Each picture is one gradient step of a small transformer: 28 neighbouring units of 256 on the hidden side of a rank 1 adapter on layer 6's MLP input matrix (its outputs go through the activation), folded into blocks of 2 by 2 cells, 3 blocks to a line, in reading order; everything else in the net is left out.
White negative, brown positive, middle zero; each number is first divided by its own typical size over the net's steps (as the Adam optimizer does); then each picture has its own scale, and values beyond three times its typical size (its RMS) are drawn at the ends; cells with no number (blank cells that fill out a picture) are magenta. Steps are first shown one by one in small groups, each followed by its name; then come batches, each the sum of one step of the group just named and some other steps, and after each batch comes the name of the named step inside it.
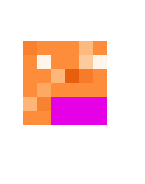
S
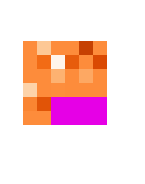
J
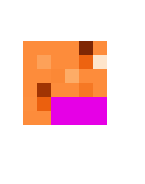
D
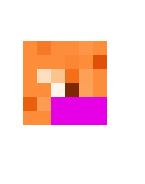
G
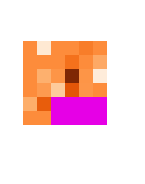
G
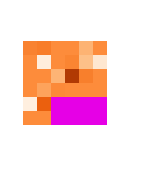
S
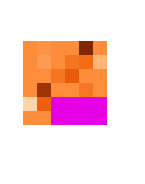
D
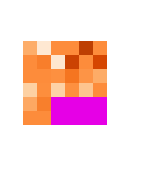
J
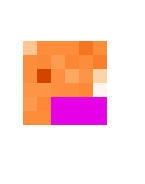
J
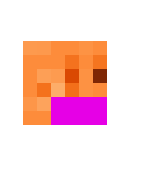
G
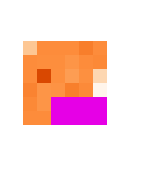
G
